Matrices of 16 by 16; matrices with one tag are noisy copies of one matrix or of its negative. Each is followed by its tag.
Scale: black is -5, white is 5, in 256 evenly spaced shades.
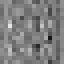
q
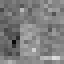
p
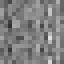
q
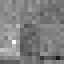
p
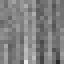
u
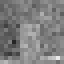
p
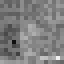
p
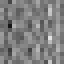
q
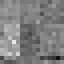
p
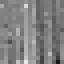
u
